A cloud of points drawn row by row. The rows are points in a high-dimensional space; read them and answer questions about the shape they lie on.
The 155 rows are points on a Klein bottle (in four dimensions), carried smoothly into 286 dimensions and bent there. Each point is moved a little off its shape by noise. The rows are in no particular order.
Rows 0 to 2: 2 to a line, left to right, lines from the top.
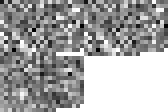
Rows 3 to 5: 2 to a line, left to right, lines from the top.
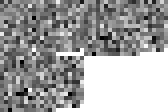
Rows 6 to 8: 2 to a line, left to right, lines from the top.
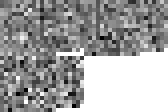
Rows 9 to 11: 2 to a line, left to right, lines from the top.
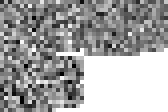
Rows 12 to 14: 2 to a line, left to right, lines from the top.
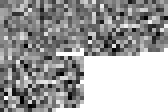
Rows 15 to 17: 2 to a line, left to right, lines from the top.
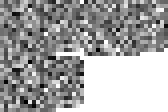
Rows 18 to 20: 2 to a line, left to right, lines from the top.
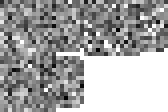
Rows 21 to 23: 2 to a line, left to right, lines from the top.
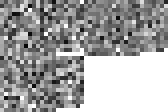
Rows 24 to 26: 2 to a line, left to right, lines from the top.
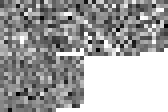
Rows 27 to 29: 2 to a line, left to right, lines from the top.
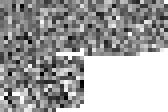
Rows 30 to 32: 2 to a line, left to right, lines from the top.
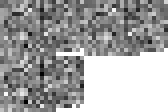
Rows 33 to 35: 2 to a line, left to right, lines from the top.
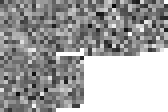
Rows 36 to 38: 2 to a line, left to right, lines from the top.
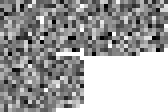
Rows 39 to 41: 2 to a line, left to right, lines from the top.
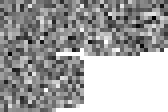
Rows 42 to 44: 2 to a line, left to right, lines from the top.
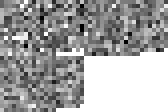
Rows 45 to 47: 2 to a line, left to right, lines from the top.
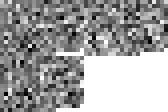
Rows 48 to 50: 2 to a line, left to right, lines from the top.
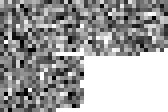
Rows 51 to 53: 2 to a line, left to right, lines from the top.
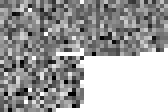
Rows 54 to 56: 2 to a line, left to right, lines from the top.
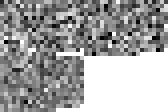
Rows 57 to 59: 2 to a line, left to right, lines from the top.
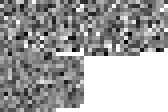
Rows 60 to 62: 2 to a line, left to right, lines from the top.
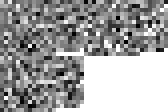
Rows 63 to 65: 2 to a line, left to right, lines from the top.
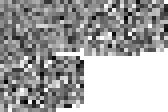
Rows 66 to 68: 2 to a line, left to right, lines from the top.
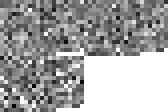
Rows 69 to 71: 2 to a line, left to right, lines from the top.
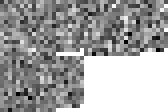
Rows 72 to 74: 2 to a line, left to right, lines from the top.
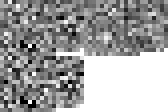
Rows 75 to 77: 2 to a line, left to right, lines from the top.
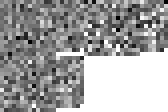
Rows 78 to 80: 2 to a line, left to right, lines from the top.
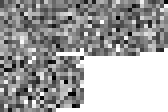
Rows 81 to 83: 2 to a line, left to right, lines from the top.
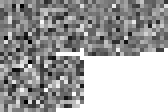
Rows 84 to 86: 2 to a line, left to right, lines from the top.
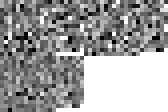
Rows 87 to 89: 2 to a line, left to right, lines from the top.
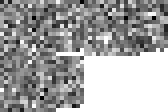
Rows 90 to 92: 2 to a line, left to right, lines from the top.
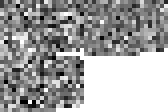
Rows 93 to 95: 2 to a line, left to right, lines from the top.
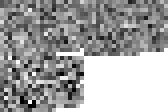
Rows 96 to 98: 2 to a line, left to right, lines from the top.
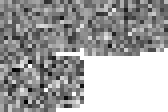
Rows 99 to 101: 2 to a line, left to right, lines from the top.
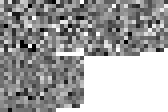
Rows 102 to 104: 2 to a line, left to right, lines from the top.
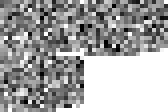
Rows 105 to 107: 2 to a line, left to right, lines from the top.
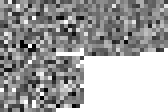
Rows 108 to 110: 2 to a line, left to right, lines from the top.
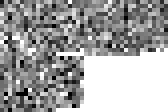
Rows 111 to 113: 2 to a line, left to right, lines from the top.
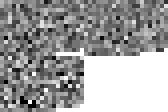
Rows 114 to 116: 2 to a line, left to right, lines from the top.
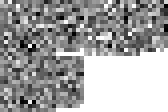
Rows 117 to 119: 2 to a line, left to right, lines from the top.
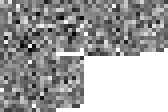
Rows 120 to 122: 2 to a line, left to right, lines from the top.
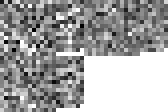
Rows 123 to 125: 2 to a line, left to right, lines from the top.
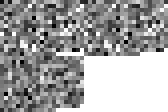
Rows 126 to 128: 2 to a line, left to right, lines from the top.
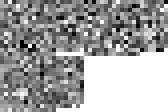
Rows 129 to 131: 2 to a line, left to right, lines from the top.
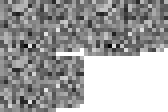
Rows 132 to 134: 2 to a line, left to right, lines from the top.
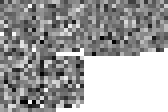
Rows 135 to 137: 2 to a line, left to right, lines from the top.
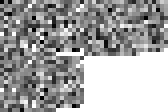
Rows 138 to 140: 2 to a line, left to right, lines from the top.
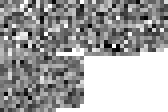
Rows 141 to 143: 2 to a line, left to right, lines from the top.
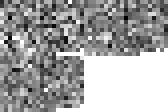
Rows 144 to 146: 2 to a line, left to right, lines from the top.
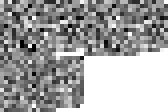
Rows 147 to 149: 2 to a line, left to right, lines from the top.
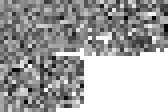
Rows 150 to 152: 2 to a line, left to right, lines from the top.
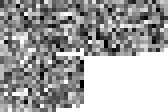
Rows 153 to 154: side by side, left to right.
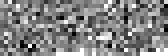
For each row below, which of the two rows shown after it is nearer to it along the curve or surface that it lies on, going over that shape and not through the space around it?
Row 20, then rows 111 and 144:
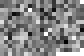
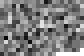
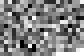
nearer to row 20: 144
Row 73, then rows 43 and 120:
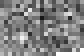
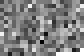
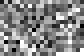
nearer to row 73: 120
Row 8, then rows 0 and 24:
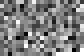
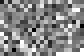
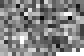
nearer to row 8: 0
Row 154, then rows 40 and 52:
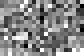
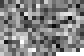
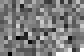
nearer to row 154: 40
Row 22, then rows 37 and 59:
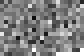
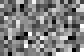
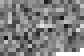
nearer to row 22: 37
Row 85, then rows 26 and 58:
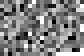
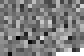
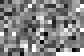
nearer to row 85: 58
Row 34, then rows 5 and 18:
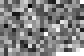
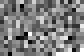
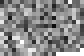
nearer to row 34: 18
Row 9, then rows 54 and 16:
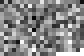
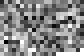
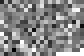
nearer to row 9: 54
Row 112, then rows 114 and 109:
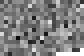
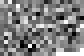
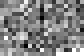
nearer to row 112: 114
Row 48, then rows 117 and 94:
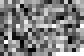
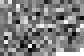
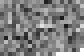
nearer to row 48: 117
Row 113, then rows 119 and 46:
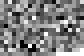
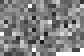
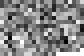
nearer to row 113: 46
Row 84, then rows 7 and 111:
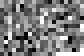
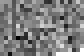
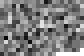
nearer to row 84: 111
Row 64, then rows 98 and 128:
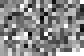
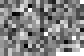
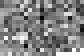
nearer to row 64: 98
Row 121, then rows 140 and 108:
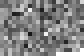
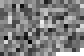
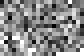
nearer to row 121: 108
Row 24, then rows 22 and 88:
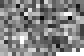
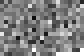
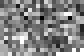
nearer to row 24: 88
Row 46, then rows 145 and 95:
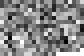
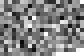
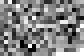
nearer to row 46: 145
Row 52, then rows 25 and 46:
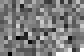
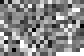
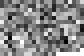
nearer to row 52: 25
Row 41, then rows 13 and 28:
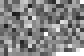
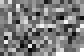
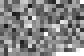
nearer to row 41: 28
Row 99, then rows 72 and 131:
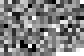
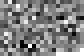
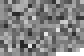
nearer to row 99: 72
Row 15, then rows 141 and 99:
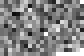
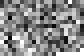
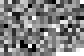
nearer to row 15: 99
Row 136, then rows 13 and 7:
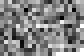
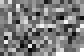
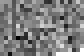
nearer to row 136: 7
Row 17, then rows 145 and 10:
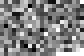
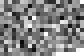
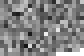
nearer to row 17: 145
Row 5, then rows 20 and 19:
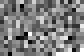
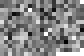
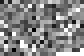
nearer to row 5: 19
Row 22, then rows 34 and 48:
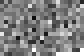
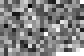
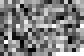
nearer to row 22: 48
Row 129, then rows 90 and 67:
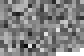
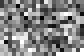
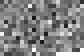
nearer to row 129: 90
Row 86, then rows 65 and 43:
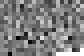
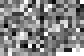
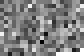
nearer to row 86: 43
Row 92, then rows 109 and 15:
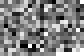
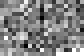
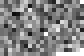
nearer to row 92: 109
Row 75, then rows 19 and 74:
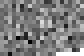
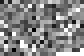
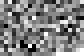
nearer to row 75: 19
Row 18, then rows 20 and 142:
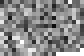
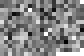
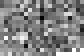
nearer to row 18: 20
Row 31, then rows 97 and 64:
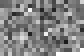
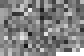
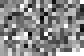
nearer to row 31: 97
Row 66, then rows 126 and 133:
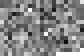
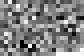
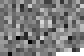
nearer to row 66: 126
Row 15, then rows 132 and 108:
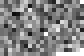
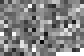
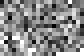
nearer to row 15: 108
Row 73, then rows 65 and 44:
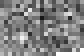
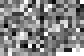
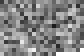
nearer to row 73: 44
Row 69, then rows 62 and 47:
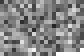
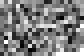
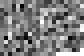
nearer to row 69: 47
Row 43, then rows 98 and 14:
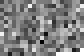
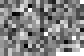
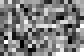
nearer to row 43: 14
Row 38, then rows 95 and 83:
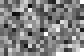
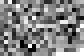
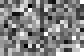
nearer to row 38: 83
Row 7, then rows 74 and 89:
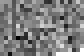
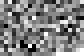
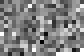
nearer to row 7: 89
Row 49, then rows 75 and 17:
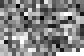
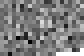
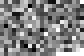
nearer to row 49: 17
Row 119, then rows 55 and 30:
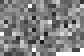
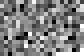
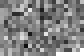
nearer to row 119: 55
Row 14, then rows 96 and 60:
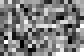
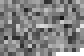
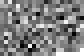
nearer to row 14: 60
